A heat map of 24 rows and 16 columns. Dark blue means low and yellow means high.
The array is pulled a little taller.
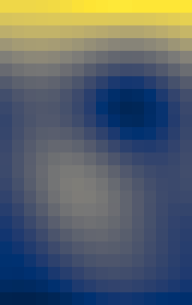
Ninth with the lowest average: bottom left. Slope: up to the top. Lone odd cells: none. Histogram: skewed, a long tail of high values.
